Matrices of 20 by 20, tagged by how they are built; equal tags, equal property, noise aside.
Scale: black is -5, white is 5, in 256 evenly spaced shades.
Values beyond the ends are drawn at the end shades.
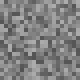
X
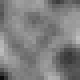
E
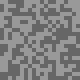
X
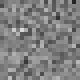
X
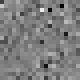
X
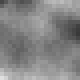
E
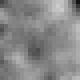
E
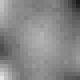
E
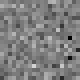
X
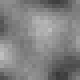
E
